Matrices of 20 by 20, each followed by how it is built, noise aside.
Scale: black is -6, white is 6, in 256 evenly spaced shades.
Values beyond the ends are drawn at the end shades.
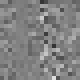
uneven columns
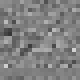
uneven rows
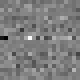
uneven rows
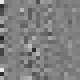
uneven columns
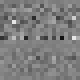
uneven rows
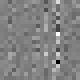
uneven columns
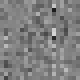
uneven columns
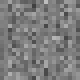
uneven columns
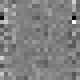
uneven columns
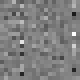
uneven columns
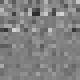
uneven rows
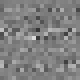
uneven rows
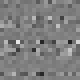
uneven rows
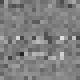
uneven rows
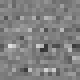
uneven rows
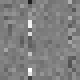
uneven columns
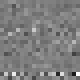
uneven rows
